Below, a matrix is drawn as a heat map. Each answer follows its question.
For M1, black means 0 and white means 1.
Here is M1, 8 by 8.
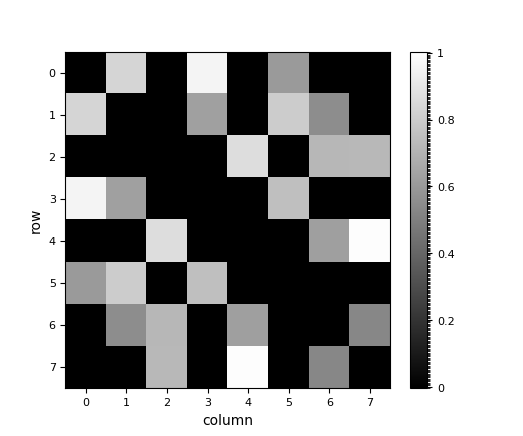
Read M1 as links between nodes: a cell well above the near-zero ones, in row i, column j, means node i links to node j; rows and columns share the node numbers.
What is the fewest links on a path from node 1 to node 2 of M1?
2
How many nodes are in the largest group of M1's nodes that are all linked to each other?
4
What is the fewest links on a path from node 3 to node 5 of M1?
1
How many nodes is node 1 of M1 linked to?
4
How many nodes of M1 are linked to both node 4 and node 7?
2
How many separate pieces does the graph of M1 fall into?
1
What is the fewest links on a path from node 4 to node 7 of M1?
1
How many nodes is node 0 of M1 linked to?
3
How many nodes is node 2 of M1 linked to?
3
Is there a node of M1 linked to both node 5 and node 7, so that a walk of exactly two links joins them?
no
